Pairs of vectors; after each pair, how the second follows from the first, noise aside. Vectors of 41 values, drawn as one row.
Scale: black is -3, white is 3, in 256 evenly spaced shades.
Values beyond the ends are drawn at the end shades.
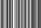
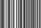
shuffled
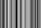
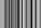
wrapped around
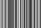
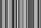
shuffled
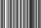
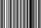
copied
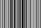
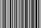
shuffled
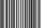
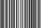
copied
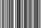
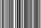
copied
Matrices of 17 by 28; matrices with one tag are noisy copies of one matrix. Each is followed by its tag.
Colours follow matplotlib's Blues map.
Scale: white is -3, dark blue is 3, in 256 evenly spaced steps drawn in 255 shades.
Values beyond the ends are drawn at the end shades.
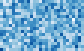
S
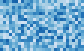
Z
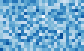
Z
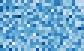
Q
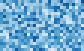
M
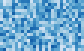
S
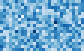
M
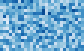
Z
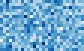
Q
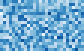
Z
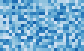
Z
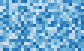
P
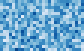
M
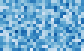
M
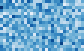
Q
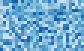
Z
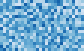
Q
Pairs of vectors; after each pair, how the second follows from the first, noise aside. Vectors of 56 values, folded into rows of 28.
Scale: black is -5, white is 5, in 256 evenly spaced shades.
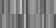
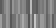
reversed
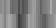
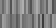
shuffled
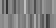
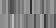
shuffled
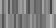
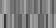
reversed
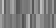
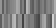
reversed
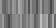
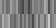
shuffled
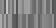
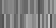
reversed
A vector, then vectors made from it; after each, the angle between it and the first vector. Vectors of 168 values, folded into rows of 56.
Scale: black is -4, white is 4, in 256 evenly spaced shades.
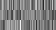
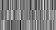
nearly opposite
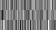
partly opposed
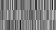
nearly opposite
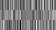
nearly opposite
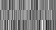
orthogonal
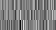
partly opposed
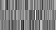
orthogonal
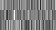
partly aligned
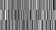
orthogonal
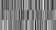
partly opposed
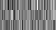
partly opposed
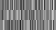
nearly opposite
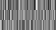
orthogonal
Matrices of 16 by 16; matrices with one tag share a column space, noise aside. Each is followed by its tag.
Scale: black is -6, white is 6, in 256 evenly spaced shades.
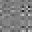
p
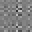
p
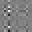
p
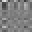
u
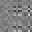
p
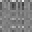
u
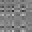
p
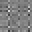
p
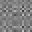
p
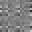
p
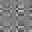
p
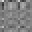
u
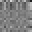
u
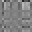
u
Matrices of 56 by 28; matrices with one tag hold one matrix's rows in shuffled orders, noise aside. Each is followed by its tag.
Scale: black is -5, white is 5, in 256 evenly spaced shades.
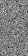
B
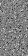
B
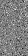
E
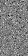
B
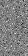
E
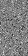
B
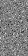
B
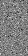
B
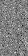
E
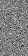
B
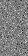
E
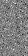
E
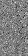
E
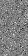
E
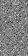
B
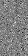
E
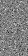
B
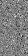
E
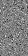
B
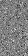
E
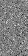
E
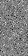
B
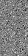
E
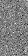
E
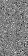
E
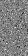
E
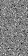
B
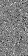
E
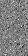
E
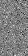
E
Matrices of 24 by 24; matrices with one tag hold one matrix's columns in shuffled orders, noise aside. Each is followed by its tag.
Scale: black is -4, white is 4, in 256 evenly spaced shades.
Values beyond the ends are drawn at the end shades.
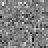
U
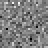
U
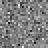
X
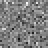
U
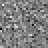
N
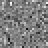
U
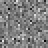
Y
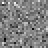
U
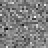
N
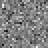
X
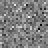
N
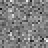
Y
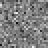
X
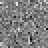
U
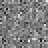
Y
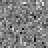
U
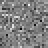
N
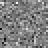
U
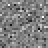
N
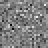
N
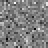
U
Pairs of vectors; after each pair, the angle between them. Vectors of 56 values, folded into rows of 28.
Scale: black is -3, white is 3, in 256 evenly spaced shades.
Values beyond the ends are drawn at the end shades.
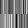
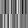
orthogonal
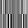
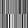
nearly opposite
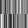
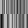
nearly opposite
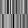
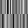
nearly parallel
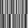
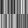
orthogonal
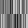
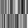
partly aligned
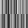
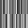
nearly opposite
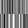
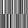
partly aligned
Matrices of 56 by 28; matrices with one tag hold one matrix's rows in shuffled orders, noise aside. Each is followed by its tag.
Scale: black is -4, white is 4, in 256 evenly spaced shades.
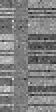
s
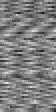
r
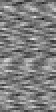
r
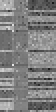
s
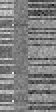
s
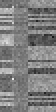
s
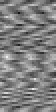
r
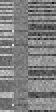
s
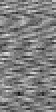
r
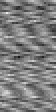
r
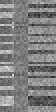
s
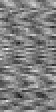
r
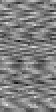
r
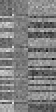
s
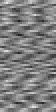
r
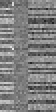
s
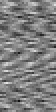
r
